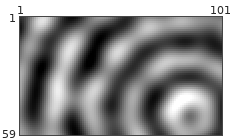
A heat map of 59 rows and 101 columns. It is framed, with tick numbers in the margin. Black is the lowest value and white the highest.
There are no lone odd cells. The bottom right is the ninth with the highest average. Neither half mirrors the other. Concentric rings centre on the bottom right.
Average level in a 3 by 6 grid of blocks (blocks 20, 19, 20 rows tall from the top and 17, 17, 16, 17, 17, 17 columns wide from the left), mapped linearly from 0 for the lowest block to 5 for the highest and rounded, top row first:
330321
043133
232254
